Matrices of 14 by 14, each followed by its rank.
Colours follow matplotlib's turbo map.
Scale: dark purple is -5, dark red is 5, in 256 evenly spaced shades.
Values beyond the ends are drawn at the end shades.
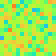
full rank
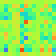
three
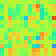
three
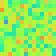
full rank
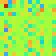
three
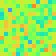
full rank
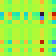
one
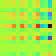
one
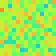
full rank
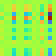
one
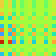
one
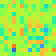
three
